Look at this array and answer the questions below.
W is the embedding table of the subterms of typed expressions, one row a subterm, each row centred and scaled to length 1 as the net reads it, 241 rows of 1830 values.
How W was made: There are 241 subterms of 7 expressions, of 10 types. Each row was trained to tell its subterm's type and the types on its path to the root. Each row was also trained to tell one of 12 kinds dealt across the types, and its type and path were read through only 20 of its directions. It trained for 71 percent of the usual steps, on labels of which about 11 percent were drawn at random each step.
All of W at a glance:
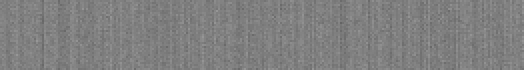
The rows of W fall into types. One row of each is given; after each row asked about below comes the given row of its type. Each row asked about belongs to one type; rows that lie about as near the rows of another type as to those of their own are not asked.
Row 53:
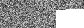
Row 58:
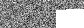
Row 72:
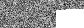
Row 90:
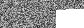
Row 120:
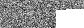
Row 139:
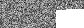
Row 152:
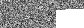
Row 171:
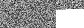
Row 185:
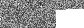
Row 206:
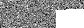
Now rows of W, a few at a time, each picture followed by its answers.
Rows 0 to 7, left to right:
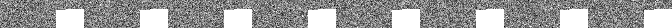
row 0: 53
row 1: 206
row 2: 90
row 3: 58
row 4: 139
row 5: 185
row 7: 139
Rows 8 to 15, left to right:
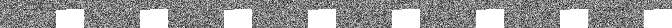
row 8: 139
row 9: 171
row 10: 53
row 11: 72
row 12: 90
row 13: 90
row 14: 72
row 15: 120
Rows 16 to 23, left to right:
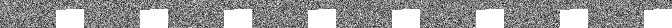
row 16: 185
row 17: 120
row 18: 120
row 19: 120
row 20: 72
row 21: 185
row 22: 185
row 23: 171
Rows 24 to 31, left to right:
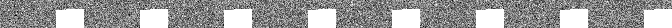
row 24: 72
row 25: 139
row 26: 53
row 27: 53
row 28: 120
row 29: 120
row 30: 72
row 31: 185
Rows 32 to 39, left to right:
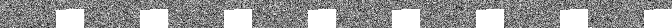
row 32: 90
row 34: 171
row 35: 206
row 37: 58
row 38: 120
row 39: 72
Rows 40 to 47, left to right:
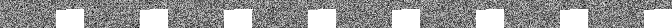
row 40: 171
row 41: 90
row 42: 185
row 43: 90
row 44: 171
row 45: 185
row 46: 152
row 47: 120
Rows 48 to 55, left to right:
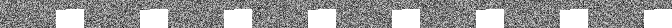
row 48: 90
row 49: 53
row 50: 185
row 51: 53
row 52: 171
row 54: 185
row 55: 139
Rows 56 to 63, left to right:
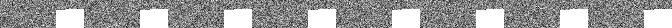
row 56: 53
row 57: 139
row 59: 185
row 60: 120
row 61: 185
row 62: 58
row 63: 139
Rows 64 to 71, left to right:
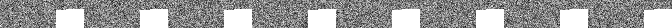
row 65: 139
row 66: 185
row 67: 139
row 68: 58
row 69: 72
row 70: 72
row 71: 58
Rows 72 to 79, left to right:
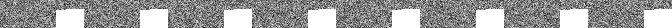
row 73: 152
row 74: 185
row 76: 185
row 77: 58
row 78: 171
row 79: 53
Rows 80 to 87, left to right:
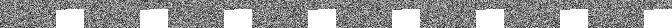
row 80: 120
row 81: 58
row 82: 120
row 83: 120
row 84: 53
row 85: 152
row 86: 171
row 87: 120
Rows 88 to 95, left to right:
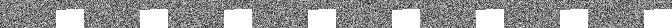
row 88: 139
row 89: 185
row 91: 72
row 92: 72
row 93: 152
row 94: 72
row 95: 139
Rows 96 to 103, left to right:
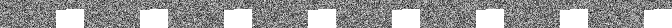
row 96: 53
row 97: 171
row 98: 171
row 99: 139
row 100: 90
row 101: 185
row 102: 185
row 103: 139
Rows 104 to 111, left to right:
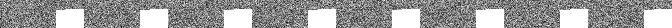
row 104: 120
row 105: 120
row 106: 120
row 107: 53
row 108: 120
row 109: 171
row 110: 72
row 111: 152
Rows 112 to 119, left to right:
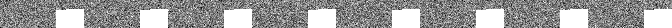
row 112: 152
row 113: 53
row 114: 53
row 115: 90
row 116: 120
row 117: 58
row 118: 152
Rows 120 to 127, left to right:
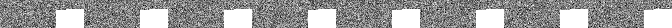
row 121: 171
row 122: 185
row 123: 152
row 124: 139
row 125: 120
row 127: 90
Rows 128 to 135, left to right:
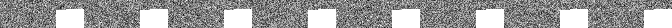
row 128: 58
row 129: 152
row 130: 72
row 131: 139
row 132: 53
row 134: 171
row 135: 90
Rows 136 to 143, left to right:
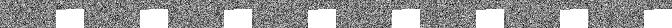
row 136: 58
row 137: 58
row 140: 90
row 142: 185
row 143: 152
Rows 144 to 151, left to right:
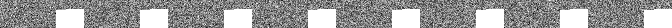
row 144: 90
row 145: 72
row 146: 90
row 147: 152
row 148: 72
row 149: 58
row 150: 58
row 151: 185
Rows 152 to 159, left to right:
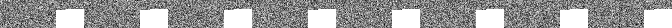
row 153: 53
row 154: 58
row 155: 152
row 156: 152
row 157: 185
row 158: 90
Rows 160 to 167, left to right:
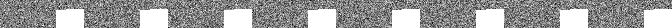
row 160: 72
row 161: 120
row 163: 139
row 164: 152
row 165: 139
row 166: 120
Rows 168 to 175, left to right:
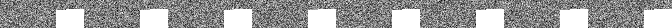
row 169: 90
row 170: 72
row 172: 139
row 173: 72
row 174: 185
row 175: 120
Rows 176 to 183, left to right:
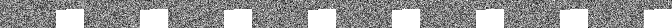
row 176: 120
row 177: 58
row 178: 152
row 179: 72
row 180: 171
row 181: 53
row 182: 72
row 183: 72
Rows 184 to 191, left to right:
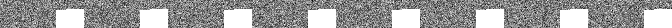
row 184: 72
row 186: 139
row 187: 53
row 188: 152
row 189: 72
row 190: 152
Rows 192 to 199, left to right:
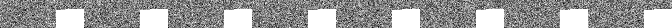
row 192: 72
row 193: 90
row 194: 58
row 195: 53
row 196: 58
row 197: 58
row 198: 152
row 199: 152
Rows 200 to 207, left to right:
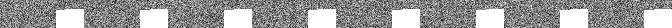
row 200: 152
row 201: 53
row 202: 171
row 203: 152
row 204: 120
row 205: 90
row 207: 139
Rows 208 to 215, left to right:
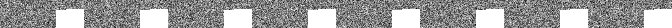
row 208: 185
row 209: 171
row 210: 152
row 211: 206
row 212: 206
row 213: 139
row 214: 206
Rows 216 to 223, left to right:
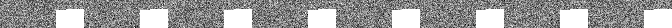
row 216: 185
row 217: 90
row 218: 185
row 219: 139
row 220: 53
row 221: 171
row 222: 139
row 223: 53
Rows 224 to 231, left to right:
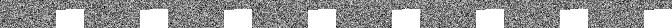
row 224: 139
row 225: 58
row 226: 206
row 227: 139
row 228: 90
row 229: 53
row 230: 58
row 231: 139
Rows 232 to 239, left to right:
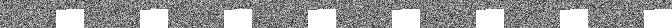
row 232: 90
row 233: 139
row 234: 53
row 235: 53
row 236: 152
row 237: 171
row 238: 139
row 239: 53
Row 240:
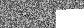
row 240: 58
